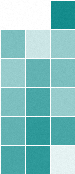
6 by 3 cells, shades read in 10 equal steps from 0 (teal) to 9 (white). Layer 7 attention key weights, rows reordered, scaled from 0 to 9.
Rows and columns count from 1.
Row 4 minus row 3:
-1 -1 1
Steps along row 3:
down up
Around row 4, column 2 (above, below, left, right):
3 1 4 5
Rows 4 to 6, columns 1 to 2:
4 2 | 3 1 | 2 1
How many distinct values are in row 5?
3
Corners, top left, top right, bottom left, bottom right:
9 0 2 8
